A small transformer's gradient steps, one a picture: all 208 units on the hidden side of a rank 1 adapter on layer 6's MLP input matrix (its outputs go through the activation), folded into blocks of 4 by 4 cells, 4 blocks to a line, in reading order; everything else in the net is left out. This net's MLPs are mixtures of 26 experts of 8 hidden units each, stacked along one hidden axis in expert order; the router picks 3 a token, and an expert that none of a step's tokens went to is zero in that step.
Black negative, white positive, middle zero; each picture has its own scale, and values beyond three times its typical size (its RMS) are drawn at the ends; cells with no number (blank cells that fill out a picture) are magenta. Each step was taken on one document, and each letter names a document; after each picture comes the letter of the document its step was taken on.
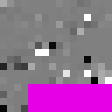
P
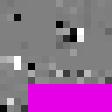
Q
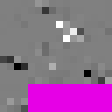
Q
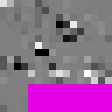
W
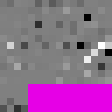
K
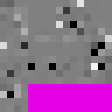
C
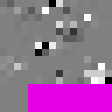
P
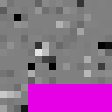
C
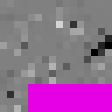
C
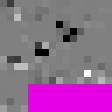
W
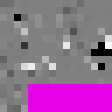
C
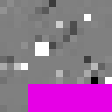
P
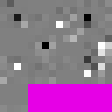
W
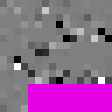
W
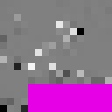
Q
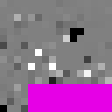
Q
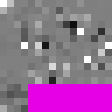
C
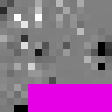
C
